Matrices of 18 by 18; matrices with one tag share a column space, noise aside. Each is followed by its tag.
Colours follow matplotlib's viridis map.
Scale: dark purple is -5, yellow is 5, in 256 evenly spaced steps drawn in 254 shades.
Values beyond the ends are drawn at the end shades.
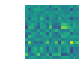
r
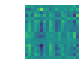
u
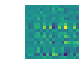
r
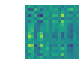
u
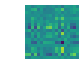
r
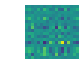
r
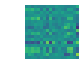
r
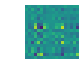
r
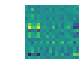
r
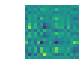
r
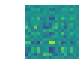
r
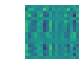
u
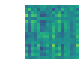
u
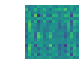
u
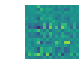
r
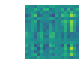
u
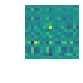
r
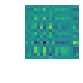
r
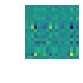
r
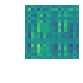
u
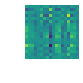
u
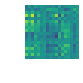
u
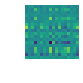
r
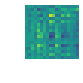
u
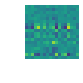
r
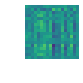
u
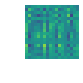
u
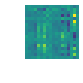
u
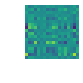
r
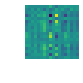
u
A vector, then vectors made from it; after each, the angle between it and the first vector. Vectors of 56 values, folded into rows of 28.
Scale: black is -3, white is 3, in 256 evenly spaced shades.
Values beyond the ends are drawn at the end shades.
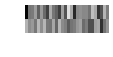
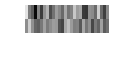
partly opposed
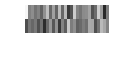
nearly opposite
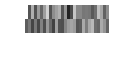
nearly opposite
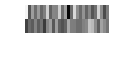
nearly opposite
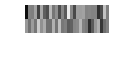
nearly parallel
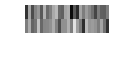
orthogonal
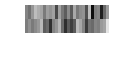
orthogonal
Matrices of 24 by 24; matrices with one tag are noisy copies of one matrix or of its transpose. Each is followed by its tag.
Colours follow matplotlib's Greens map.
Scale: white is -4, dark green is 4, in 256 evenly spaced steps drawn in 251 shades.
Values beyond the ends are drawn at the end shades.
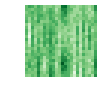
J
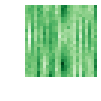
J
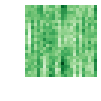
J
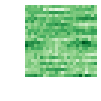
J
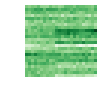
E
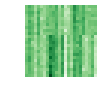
E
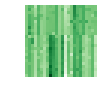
E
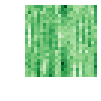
J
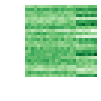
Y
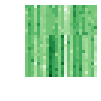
E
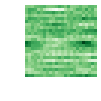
J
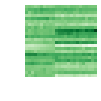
E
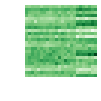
Y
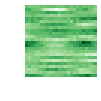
J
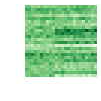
E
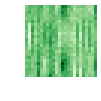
J
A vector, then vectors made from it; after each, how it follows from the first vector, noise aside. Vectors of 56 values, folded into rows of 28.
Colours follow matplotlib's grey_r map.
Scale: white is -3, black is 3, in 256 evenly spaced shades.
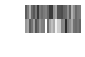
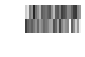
wrapped around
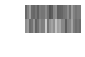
shrunk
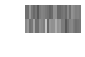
shrunk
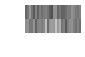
shrunk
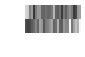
wrapped around
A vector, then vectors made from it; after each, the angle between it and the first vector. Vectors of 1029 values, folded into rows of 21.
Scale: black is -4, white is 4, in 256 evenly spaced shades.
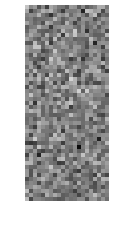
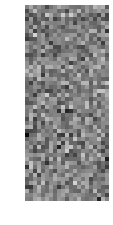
orthogonal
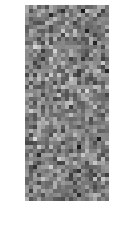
nearly parallel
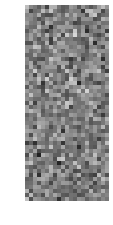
nearly parallel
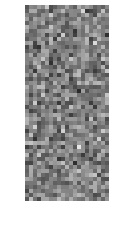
nearly opposite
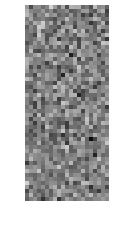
orthogonal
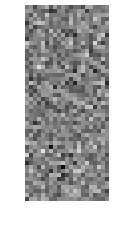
partly opposed
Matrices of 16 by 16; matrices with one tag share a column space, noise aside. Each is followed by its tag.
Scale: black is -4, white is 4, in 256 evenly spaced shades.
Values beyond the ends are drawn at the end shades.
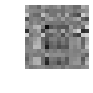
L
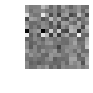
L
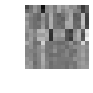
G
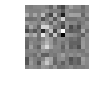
L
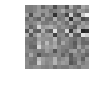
L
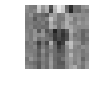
G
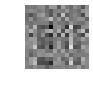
L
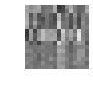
G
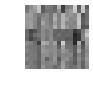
G
